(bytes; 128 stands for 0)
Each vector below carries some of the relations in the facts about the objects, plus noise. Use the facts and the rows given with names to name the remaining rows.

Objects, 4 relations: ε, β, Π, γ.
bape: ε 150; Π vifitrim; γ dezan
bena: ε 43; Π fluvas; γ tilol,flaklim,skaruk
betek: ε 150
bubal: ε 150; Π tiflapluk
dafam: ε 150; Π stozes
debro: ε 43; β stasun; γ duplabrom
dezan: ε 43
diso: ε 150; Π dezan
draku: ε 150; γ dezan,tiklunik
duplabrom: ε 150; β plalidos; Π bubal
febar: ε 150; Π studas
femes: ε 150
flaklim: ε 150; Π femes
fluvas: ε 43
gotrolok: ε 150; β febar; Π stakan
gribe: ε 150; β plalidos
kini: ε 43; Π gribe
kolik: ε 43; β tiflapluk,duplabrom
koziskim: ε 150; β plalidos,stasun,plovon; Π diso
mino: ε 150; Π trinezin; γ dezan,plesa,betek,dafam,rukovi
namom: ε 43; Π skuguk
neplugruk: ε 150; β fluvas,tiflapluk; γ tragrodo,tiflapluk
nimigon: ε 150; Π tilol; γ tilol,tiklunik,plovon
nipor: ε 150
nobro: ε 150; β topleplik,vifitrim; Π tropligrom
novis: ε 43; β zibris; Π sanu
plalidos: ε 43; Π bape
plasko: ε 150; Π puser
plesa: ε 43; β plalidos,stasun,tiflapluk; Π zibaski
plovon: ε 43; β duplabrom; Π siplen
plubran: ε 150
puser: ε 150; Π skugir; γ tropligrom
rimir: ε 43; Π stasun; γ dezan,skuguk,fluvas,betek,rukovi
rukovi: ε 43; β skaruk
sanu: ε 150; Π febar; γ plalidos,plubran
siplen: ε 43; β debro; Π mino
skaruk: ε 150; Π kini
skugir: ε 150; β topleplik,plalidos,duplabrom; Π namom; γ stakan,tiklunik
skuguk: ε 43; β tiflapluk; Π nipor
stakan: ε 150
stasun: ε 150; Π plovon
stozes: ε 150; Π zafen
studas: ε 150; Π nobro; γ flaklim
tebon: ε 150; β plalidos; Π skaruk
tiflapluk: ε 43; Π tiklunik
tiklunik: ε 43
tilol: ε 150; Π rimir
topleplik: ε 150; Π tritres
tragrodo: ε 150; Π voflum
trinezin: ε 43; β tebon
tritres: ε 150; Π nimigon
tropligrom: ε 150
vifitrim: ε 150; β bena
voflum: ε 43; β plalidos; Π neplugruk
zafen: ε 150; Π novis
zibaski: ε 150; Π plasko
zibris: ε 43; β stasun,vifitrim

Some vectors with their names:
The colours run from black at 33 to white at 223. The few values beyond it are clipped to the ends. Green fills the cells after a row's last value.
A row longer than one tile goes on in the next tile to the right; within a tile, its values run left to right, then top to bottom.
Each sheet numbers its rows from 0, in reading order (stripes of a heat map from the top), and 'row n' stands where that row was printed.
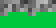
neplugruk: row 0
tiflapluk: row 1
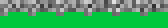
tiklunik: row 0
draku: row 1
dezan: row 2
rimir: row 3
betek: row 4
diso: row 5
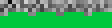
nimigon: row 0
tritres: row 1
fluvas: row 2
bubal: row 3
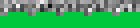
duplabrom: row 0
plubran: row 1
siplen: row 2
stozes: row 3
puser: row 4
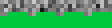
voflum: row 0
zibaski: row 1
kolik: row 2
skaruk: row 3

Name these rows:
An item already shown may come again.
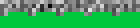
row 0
plovon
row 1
sanu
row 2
mino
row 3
tropligrom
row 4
siplen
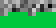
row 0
zibaski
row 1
sanu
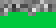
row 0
febar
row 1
tropligrom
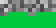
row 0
mino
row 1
tritres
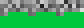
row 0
tiklunik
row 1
stakan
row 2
skugir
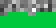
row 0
tragrodo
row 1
debro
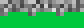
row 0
bape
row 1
skugir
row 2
stasun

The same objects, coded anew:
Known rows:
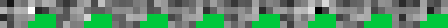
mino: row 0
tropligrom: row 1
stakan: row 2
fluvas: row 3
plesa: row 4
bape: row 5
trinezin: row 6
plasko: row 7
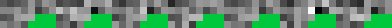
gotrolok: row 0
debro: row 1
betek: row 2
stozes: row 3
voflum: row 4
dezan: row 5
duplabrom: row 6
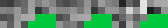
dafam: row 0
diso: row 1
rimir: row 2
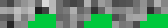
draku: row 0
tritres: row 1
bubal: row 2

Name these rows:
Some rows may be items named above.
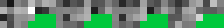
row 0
mino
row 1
namom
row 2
plasko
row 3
tropligrom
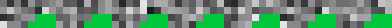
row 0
flaklim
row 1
tilol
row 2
rimir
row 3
plovon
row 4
sanu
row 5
flaklim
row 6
tiklunik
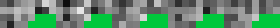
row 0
draku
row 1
puser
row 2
tropligrom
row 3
namom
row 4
nobro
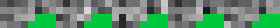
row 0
nipor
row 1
siplen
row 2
skugir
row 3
skuguk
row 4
skaruk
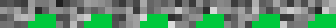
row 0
tragrodo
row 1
novis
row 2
febar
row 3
flaklim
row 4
stasun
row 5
bena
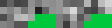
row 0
tiflapluk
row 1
nimigon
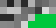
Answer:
studas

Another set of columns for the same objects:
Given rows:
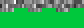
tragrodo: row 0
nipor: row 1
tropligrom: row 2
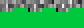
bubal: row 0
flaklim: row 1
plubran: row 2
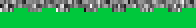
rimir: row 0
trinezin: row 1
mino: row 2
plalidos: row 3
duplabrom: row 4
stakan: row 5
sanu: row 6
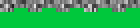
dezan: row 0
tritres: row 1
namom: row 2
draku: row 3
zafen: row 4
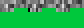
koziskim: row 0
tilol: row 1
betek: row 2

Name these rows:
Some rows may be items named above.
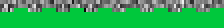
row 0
nimigon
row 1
bape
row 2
duplabrom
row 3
tilol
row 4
puser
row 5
stakan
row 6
sanu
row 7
stasun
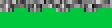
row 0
dafam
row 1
duplabrom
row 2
skuguk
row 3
bena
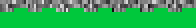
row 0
studas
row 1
tiflapluk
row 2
skugir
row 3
skuguk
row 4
skaruk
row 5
bena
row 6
fluvas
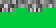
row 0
plovon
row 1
tiklunik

